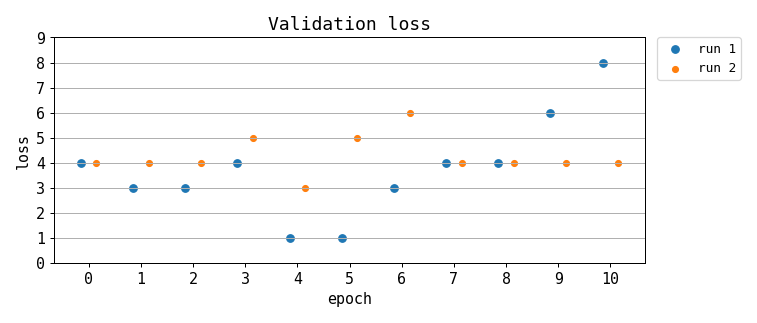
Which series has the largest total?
run 2
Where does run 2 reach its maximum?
6
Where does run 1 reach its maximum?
10
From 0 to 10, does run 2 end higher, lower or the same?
the same
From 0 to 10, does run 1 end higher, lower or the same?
higher
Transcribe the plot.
Title: Validation loss
x-axis: epoch, ticks 0 1 2 3 4 5 6 7 8 9 10
y-axis: loss, ticks 0 1 2 3 4 5 6 7 8 9
Legend: run 1, run 2
Values:
run 1: 4 3 3 4 1 1 3 4 4 6 8
run 2: 4 4 4 5 3 5 6 4 4 4 4
